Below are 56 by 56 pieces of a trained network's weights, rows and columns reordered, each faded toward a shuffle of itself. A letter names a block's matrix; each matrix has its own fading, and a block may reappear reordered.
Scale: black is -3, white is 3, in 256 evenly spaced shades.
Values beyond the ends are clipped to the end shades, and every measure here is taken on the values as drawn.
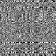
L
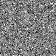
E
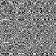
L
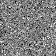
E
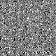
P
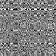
L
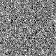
E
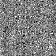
P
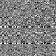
L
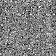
E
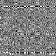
L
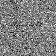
E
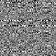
L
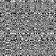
L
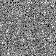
E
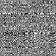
L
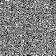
E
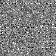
P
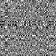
L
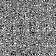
P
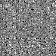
P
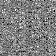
P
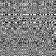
L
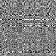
L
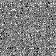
P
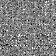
P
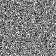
E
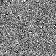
E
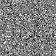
P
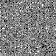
P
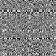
L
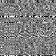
L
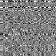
L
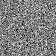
E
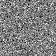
E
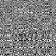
L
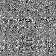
P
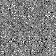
P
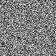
E
